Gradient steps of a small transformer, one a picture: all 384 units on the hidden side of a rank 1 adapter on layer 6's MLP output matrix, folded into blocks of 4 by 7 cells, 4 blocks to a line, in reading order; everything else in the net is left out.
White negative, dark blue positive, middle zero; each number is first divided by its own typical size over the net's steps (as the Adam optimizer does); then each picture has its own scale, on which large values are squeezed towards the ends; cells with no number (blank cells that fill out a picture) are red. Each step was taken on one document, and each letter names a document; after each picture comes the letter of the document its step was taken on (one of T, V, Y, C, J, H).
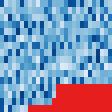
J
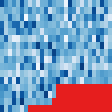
J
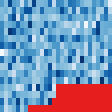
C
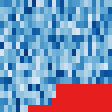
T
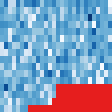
C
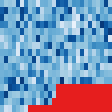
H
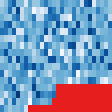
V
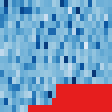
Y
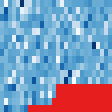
Y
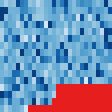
H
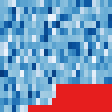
V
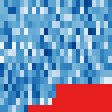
V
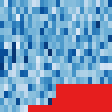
C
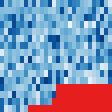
T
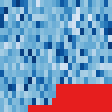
H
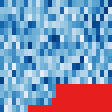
T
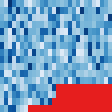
V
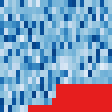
J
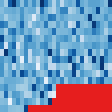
C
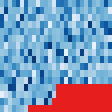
H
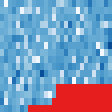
Y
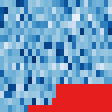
H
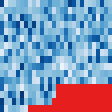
J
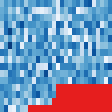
V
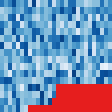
T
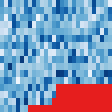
T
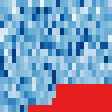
V
